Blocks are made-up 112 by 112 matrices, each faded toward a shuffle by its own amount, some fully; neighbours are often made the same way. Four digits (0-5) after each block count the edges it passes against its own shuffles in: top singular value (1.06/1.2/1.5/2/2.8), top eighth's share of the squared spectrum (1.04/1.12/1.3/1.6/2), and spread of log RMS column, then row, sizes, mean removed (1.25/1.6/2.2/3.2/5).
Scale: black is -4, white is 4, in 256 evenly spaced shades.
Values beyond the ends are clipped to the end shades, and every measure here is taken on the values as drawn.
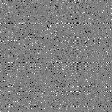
5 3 2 2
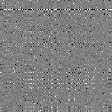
5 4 2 3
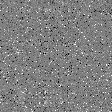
3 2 0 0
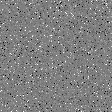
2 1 0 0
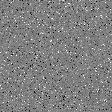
3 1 0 0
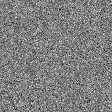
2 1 0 0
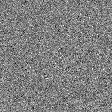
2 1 0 0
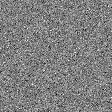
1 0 0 0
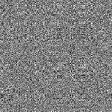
4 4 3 2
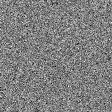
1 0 0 0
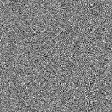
4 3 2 2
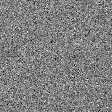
2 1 0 0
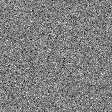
0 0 0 0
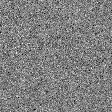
1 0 0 0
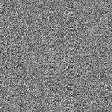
4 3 2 2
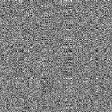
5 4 3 3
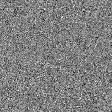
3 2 0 1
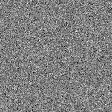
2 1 0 0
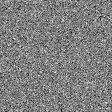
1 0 0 0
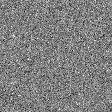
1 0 0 0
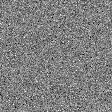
0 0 0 0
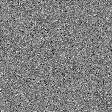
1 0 0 0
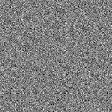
4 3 2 2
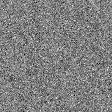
0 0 0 0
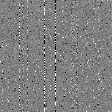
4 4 3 0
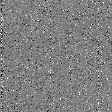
2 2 2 0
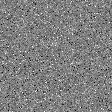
0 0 0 0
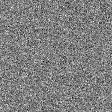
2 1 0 0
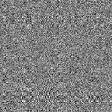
4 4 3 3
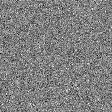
2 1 0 0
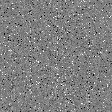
1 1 1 0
